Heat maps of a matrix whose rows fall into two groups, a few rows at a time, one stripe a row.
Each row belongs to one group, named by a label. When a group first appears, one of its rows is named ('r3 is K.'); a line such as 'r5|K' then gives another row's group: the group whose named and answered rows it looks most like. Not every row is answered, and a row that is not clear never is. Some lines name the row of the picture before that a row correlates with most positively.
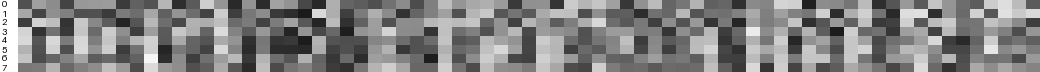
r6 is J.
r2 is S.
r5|J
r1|J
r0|S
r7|J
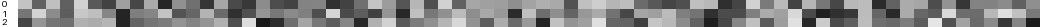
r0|J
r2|S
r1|S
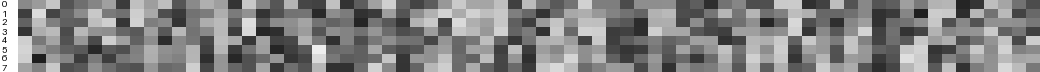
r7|J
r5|J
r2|S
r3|S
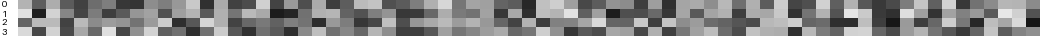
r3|J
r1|J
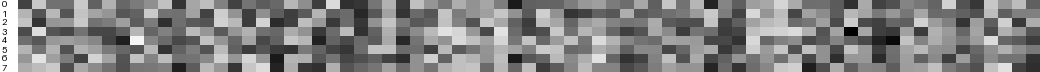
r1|J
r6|S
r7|S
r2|J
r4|S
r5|J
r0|S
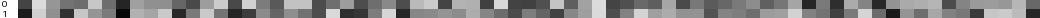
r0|S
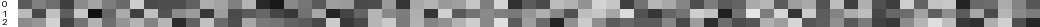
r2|S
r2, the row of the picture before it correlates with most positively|1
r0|S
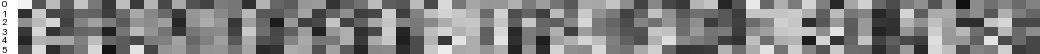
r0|J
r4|S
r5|S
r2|S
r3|S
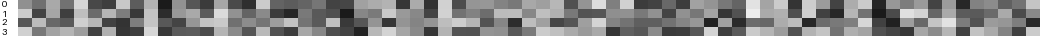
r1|J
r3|J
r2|S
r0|J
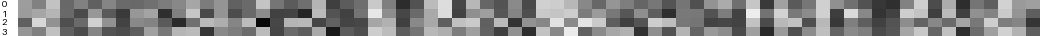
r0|J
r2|S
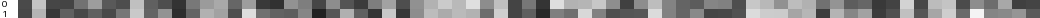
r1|S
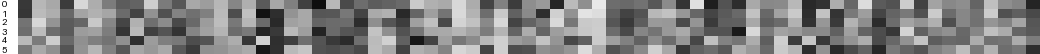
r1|S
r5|S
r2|S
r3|S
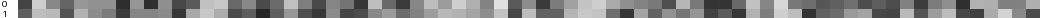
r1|S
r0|S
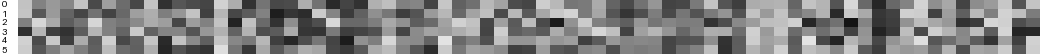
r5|J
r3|S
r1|J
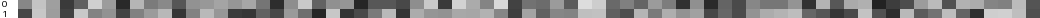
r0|S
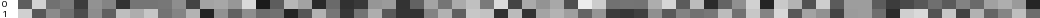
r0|S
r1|J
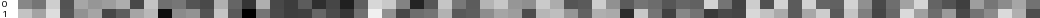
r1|J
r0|J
